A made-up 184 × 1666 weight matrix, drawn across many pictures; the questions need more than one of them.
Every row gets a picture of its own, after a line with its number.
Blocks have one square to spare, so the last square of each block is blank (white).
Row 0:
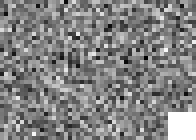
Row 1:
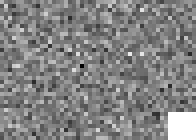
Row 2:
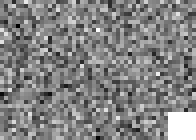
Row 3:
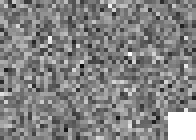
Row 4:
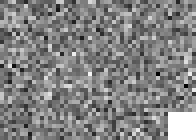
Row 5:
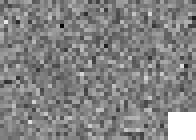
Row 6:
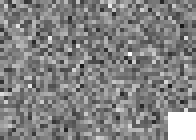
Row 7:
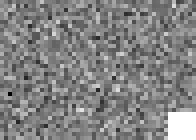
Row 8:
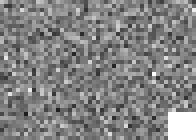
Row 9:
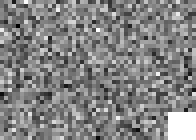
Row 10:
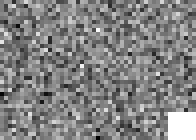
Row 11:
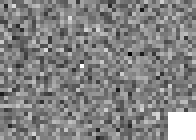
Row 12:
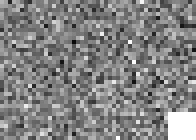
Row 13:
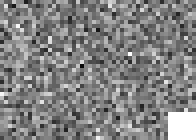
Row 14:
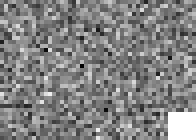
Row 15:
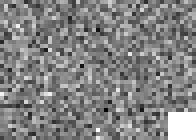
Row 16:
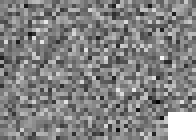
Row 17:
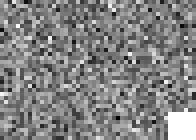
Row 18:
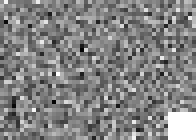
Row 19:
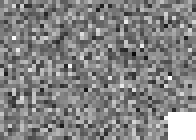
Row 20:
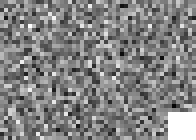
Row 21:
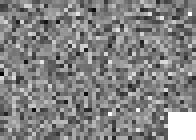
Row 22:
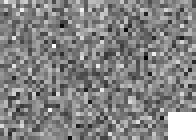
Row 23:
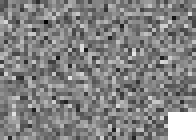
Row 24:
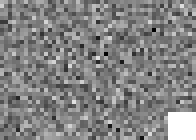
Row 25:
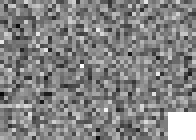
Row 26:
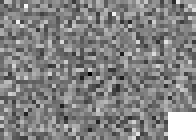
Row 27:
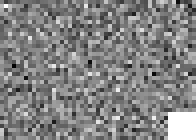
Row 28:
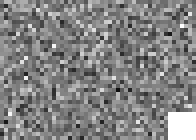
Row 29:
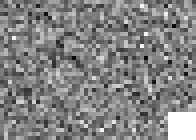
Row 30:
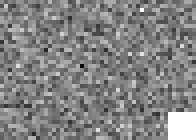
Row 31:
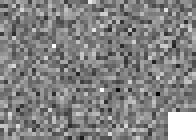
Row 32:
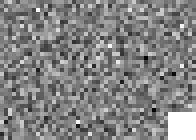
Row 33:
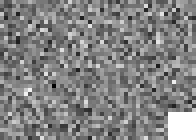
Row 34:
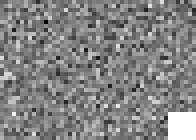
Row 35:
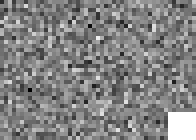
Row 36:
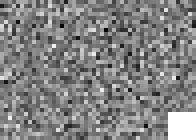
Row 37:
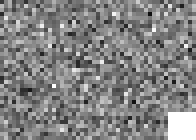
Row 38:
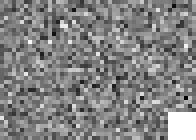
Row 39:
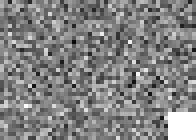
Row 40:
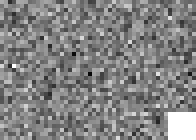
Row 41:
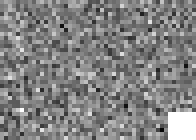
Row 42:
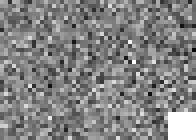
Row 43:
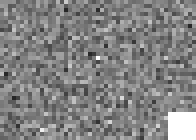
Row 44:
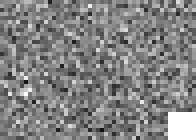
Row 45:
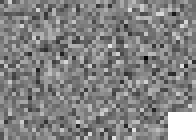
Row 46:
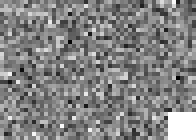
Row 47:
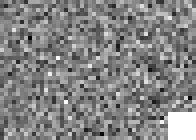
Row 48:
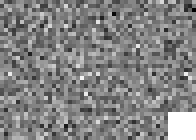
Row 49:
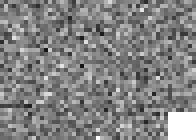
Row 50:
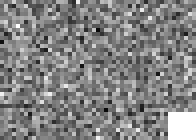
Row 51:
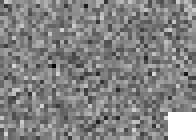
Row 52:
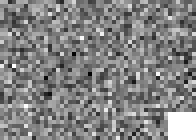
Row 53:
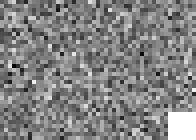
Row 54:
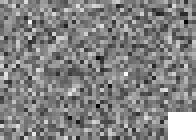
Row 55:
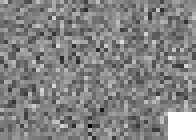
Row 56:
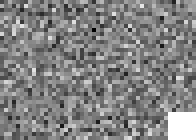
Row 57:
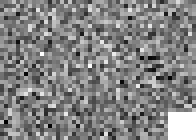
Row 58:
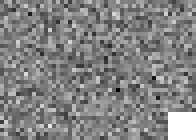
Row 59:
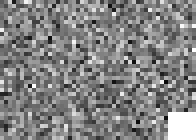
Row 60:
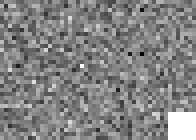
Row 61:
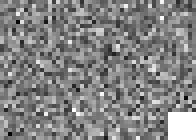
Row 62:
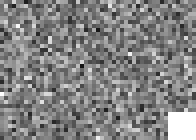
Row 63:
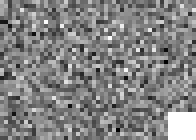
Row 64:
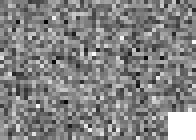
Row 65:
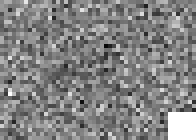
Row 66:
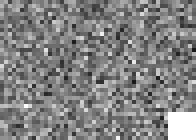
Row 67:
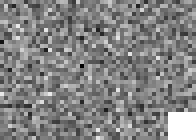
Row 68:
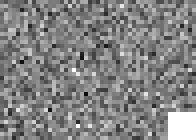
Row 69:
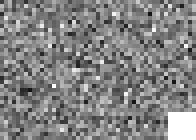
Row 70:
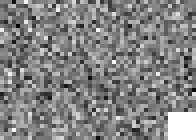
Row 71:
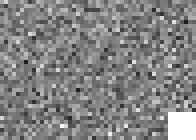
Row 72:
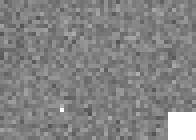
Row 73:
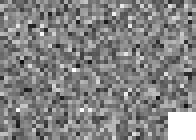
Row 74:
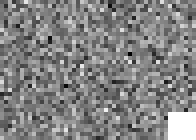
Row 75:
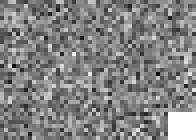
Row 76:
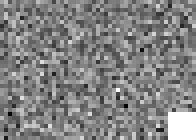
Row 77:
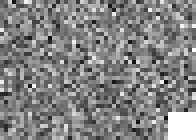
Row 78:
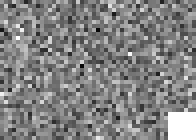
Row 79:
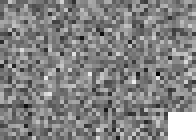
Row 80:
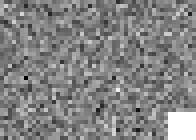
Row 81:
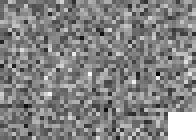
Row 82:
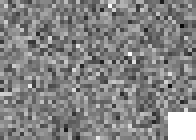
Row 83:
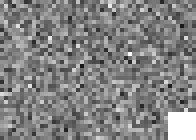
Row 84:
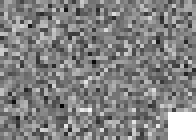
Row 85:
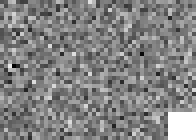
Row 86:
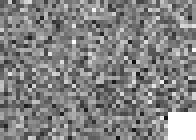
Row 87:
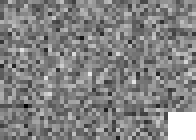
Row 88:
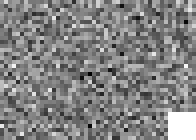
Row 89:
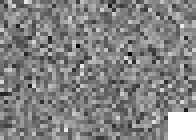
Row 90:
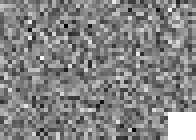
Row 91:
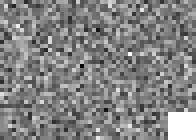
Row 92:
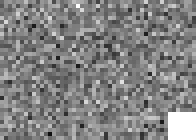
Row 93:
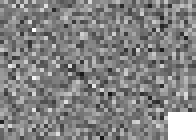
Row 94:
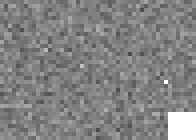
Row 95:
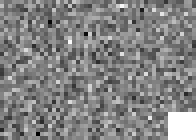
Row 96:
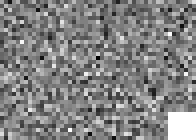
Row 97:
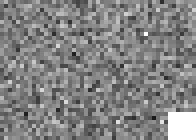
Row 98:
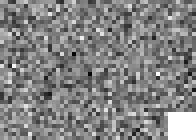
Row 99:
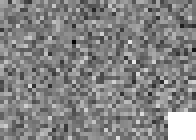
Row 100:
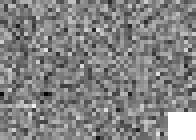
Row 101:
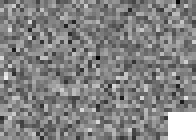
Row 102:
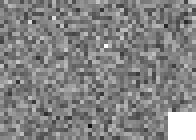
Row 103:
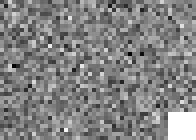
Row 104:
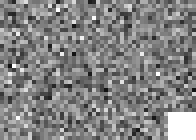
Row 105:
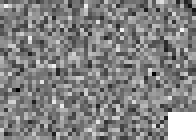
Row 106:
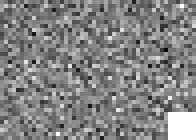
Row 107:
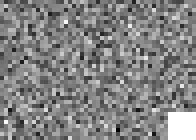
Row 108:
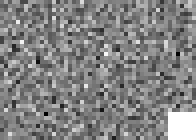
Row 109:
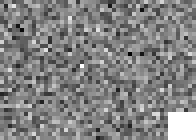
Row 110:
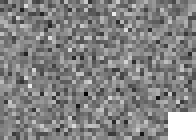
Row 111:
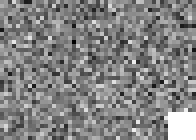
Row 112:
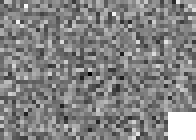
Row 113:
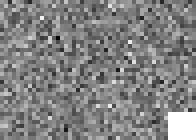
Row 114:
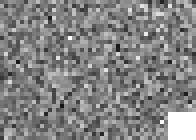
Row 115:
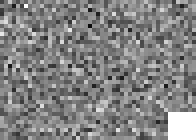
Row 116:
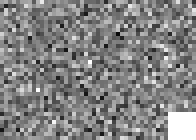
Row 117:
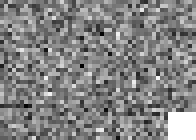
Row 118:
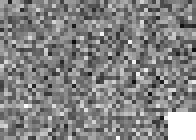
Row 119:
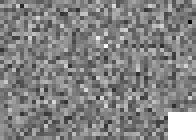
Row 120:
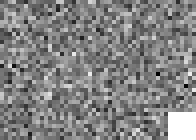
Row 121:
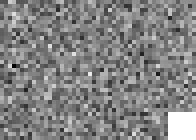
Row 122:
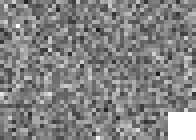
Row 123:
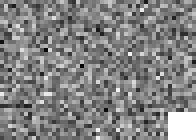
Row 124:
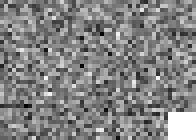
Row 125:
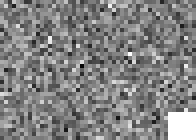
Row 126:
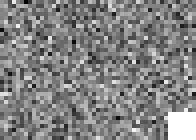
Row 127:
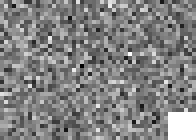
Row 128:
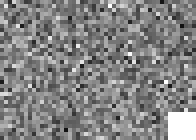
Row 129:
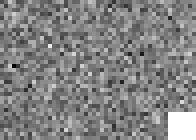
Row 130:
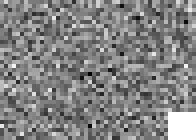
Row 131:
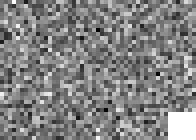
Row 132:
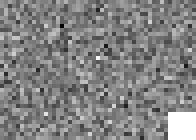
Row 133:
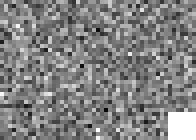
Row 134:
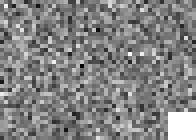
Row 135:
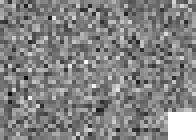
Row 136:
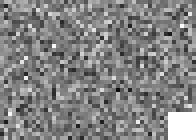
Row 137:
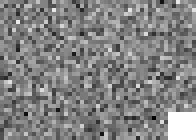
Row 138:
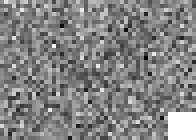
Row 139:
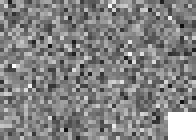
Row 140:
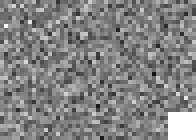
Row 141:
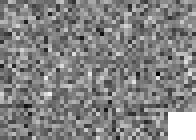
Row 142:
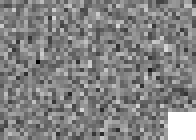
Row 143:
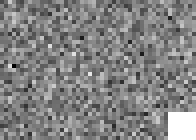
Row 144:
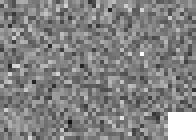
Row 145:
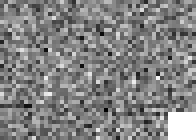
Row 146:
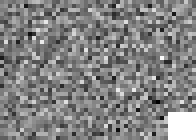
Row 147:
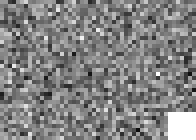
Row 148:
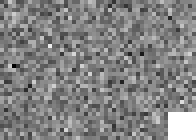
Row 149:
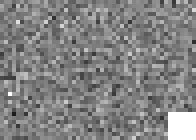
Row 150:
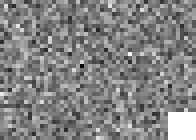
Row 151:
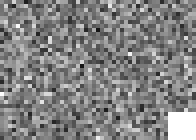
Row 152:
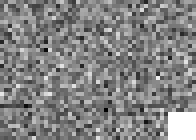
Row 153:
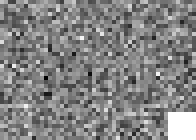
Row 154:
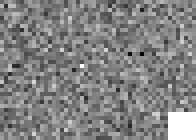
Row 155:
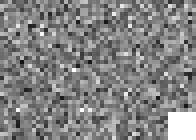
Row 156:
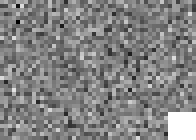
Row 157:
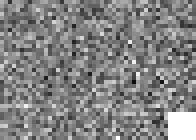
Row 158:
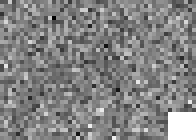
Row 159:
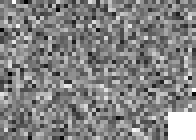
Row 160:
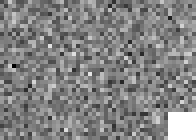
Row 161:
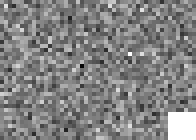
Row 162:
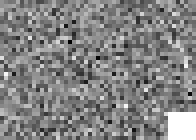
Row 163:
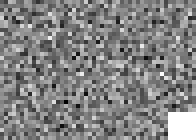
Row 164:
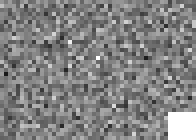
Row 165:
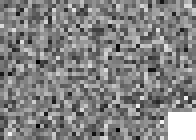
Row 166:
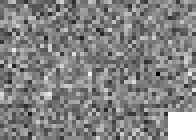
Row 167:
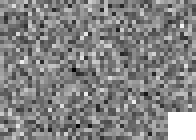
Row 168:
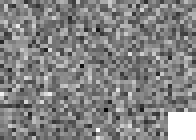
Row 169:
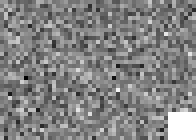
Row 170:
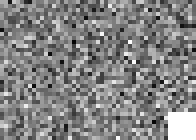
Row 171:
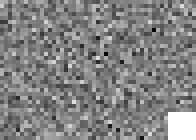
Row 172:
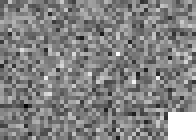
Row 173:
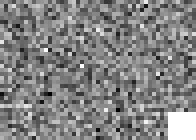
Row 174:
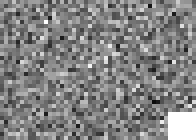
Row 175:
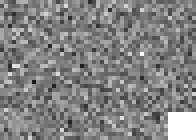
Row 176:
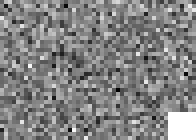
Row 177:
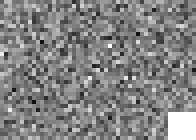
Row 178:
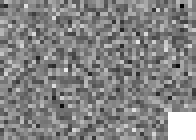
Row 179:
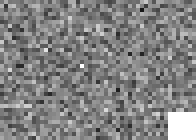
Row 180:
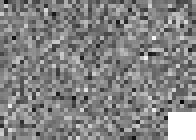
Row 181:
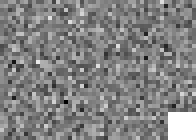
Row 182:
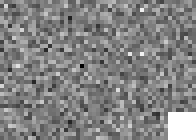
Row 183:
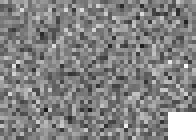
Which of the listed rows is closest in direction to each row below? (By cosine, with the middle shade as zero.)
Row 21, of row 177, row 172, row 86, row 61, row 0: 0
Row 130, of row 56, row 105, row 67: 56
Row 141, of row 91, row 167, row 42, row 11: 91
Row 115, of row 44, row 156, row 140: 44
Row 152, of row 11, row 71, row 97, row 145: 145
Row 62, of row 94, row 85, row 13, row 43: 13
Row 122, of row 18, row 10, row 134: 134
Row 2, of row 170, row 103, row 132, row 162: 103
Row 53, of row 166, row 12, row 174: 166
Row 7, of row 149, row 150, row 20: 150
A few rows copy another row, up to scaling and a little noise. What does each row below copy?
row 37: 69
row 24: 171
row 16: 146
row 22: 138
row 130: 88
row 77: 59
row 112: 26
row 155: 73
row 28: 136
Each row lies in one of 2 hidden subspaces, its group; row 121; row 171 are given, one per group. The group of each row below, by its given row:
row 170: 121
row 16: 171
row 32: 171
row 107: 171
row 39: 121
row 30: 121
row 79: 121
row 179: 121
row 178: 171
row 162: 171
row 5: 171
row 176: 171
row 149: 171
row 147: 121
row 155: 171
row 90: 171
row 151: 121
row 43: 171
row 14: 121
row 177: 171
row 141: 121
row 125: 121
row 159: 121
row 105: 171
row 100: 121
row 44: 171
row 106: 171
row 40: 121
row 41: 171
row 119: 171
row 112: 171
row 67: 121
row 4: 121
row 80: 171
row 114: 171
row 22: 171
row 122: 121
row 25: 121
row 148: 121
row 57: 171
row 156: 171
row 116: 171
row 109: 121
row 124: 121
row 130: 171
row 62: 121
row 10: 121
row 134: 121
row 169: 171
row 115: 171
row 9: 121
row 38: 171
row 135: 171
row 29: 171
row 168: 121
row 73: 171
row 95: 171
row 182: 121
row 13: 121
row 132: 171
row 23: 171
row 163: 171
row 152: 121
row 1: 121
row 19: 171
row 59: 121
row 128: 121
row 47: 171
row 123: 121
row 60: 121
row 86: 121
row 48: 171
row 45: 171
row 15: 121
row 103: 121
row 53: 121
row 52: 121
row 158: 171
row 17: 121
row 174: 171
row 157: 121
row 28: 171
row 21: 171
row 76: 171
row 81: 121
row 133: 121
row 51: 171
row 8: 171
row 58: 171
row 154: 121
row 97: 171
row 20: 171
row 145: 121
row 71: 171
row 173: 121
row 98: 121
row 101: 171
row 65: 171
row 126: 121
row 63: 171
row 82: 121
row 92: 171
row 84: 171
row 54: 171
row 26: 171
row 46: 171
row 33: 171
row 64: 171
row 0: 171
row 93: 171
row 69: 171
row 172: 121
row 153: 121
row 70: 121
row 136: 171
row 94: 121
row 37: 171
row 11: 121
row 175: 121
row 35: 171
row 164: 171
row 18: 171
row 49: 121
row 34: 171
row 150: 121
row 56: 171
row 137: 171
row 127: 121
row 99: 121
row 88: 171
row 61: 171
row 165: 171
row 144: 121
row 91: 121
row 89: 121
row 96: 171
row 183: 171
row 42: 121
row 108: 171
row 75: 121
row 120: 121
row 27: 171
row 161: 121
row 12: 121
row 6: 121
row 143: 121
